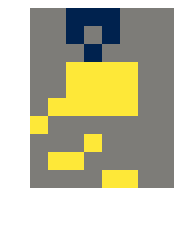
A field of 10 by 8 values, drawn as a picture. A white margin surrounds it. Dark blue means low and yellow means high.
Ninth with the lowest average: top middle. Odd patch: lower, in the top middle. Calmest part: top right. Ninth with the highest average: centre.
